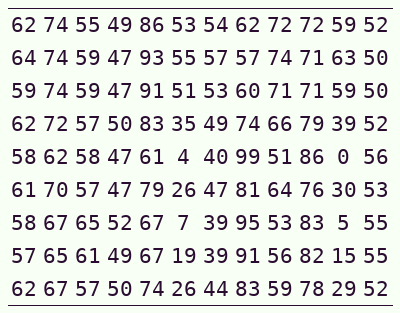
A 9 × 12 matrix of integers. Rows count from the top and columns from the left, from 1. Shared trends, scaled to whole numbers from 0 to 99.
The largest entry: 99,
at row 5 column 8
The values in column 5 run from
61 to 93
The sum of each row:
750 764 745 718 622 691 646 656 681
